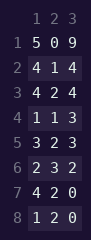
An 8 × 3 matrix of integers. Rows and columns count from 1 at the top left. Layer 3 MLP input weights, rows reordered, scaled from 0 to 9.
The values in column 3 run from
0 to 9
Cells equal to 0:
3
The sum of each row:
14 9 10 5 8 7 6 3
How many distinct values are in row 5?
2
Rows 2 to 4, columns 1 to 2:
4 1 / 4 2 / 1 1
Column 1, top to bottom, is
5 4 4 1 3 2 4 1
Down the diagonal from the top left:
5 1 4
